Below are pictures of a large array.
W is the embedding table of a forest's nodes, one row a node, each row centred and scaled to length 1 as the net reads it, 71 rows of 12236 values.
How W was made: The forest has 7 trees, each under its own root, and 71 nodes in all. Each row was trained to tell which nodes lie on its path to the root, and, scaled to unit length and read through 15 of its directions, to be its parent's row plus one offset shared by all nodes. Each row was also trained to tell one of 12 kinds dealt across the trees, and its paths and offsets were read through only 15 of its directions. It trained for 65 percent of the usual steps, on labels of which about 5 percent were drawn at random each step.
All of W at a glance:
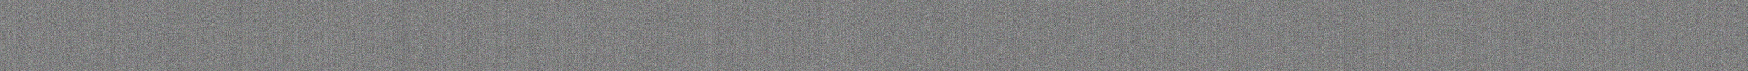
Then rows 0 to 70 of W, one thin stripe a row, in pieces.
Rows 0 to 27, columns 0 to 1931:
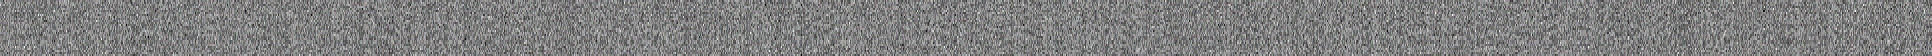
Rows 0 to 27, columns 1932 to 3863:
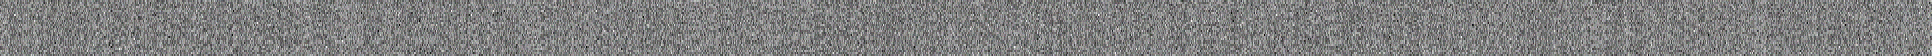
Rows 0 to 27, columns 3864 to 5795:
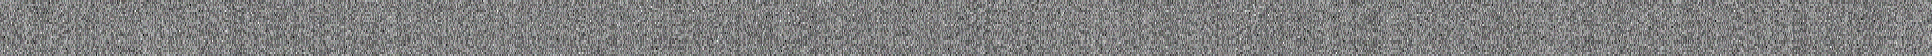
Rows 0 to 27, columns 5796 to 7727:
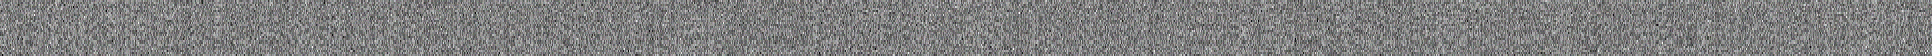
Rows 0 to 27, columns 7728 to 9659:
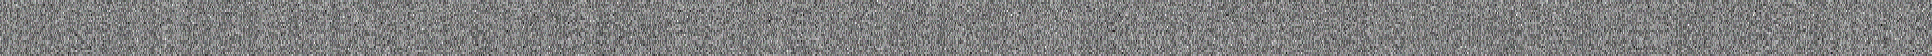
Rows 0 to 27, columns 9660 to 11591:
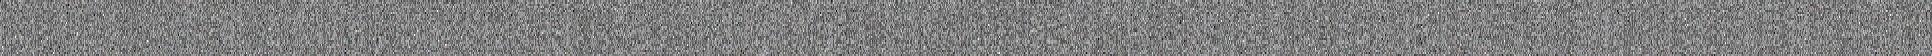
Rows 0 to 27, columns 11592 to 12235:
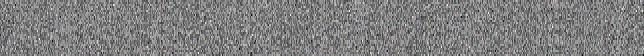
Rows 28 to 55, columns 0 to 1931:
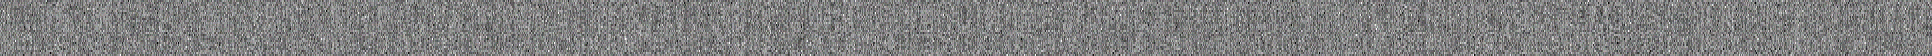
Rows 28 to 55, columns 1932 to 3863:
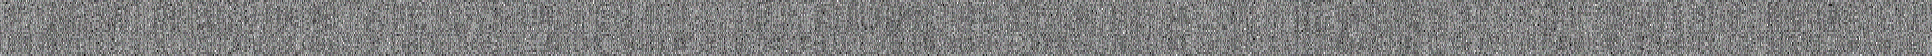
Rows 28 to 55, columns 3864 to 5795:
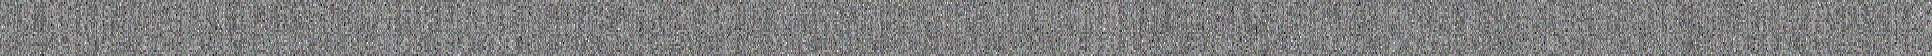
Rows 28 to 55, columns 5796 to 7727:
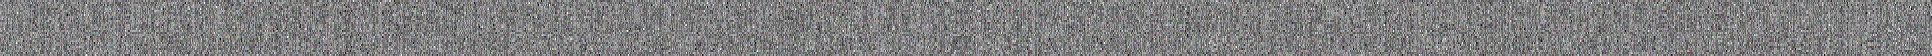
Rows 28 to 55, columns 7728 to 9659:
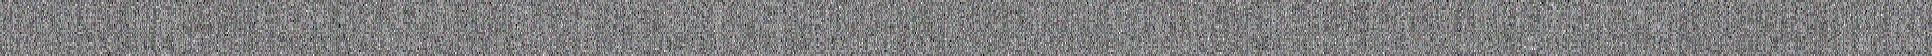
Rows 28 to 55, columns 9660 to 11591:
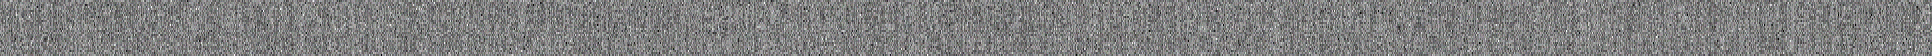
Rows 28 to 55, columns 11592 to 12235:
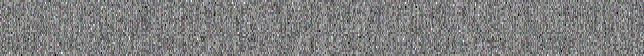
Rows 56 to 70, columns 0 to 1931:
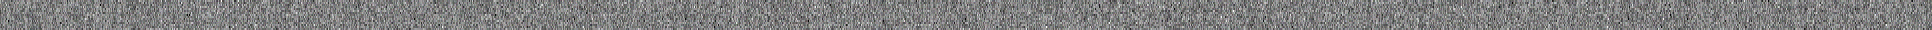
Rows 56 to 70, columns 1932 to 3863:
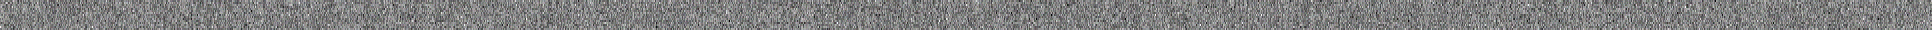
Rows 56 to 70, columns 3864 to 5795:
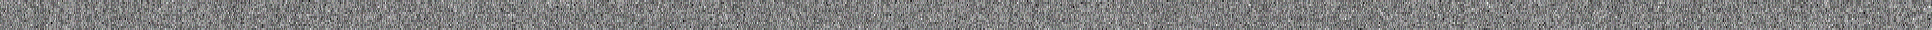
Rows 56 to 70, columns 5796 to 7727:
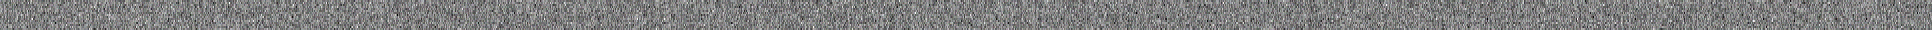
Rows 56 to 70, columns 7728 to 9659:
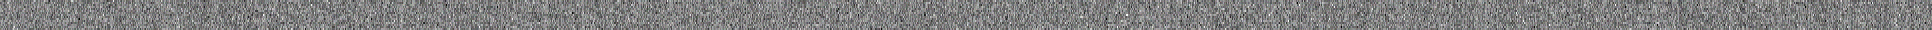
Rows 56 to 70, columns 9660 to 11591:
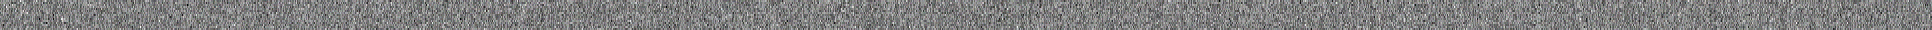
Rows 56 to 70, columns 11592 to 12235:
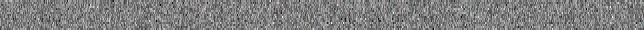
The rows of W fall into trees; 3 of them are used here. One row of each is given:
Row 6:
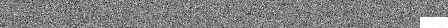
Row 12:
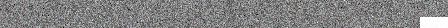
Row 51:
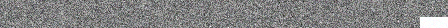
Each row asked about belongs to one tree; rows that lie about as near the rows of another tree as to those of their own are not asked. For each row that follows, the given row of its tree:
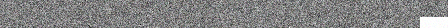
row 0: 6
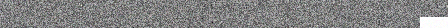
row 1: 12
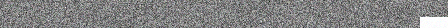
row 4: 6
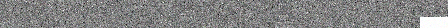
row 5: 51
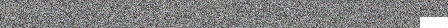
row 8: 6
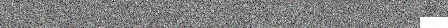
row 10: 6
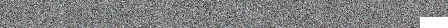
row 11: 51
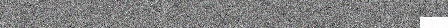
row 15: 51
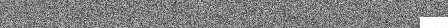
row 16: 51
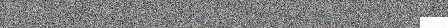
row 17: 6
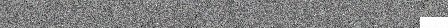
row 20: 12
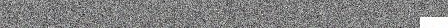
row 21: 12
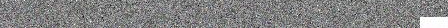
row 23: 51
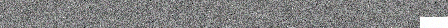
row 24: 51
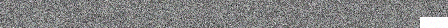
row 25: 6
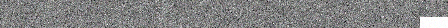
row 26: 51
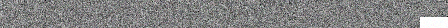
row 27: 12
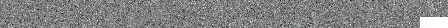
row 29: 12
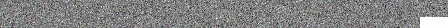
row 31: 6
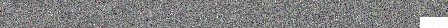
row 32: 6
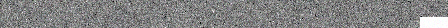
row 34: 6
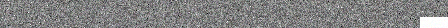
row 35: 6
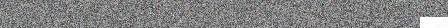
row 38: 6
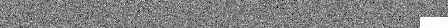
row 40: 12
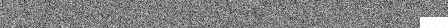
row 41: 12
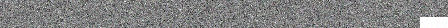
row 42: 12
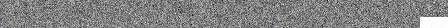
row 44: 51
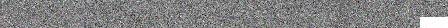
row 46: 51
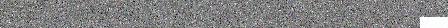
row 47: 51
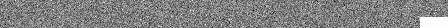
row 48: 51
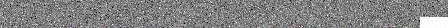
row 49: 6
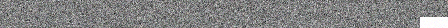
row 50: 6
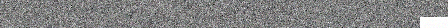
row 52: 51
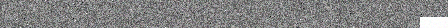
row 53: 6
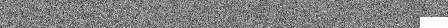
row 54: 12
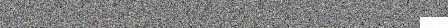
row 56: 12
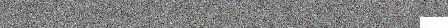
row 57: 51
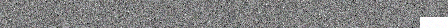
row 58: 12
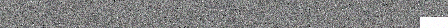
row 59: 12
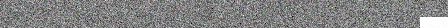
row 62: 12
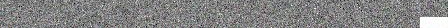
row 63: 6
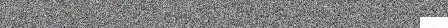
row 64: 6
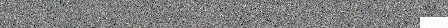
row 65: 6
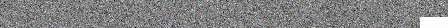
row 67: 51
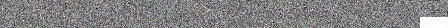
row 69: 6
